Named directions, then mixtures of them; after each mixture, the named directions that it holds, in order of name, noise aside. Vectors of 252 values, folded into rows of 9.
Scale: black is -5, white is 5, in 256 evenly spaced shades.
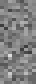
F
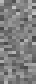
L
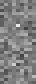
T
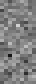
F, T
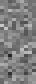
F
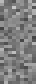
L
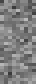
F, L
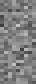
F, T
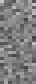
L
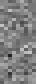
F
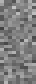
L
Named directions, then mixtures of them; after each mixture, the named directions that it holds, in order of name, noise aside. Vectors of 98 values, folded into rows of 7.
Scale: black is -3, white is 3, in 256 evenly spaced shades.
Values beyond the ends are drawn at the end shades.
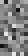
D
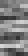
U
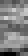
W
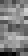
W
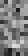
D, U, W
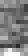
U, W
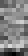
U, W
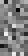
D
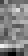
D, U, W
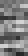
U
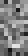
D, U, W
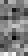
D, U, W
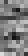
D, U, W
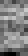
W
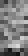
D, U, W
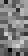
D, U, W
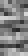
U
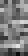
D, U, W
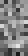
D, U, W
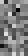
D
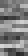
U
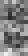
D, W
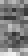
W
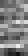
U, W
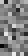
D
